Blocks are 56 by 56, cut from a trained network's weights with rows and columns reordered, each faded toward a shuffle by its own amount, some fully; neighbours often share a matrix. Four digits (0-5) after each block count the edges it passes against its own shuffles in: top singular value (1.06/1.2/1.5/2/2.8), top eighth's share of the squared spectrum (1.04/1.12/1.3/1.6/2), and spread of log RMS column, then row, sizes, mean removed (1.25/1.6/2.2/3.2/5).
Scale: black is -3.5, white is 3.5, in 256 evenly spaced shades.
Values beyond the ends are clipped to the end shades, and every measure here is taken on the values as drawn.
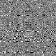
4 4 0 3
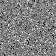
0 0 0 0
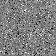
1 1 0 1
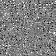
2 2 0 1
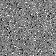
0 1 0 0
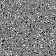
0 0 0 0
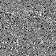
3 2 1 1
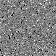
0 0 0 0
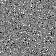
1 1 0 0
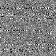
3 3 0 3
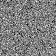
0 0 0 0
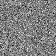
0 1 0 0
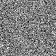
1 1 0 0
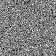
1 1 0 0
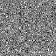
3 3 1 2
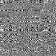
3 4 1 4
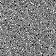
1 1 0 0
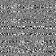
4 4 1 4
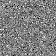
2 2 0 1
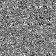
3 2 0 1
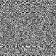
3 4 0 2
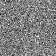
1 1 0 0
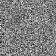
3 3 1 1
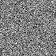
1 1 0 0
